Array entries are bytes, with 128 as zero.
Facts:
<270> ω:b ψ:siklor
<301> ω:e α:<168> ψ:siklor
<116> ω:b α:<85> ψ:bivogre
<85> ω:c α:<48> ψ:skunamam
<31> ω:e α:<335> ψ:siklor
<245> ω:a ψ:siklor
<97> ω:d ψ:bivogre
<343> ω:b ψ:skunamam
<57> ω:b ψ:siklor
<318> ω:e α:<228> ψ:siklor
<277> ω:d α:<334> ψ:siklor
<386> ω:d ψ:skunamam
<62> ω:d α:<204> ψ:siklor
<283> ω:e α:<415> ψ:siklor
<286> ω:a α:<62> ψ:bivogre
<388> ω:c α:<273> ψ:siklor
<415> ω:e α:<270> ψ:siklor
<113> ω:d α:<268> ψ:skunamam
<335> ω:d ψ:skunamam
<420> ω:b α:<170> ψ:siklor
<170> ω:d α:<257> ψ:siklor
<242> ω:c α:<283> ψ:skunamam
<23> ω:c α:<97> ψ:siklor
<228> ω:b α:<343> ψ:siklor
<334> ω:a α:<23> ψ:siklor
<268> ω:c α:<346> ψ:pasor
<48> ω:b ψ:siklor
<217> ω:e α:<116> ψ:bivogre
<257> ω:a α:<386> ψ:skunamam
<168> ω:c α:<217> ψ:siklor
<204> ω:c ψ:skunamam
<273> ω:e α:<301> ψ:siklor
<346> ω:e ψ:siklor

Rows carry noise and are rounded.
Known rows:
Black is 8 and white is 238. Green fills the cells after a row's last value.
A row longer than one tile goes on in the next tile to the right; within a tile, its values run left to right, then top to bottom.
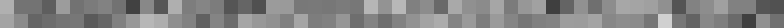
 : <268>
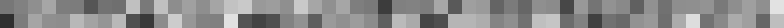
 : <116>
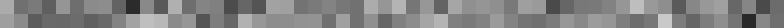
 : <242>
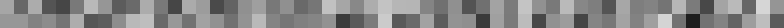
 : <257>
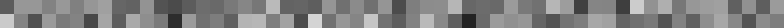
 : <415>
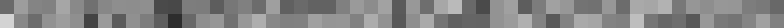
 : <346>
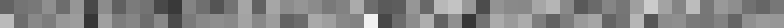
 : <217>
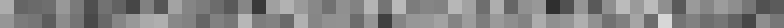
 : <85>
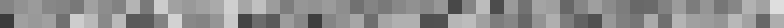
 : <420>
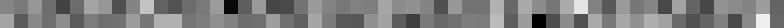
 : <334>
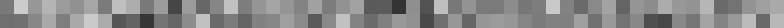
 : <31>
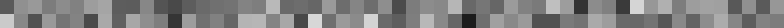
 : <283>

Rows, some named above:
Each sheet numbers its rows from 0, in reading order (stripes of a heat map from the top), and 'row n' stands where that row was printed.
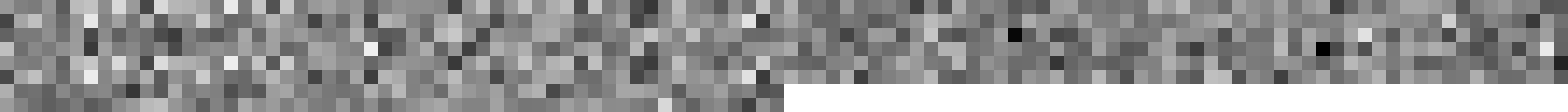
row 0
<170>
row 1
<268>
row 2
<217>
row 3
<334>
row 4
<170>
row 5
<97>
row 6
<388>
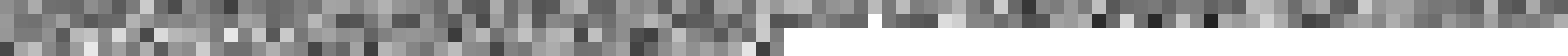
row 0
<245>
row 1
<23>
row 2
<170>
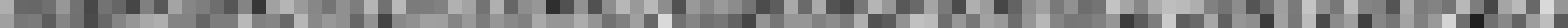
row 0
<85>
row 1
<257>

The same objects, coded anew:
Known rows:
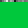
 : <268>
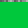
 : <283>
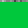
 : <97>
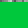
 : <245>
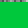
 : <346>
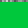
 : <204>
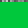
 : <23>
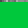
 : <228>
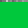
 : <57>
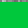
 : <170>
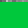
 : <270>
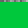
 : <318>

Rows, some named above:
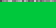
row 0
<257>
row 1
<48>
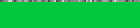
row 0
<286>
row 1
<346>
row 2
<420>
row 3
<85>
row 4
<335>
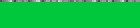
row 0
<334>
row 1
<286>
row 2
<170>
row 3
<245>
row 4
<334>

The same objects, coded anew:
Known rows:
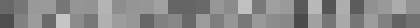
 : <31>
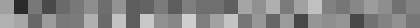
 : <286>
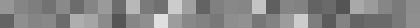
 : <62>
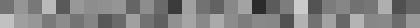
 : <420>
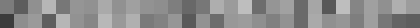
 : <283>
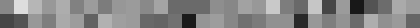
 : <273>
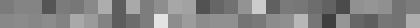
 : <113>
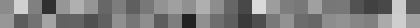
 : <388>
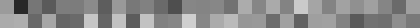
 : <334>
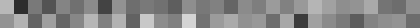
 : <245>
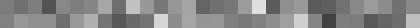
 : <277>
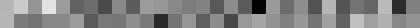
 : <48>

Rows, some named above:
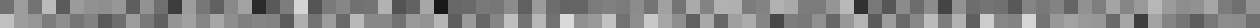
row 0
<420>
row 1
<257>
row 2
<245>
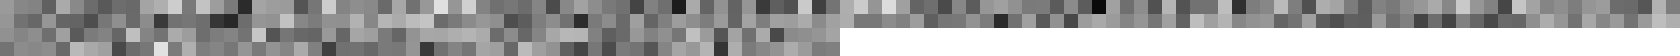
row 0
<85>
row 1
<116>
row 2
<48>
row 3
<168>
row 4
<335>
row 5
<217>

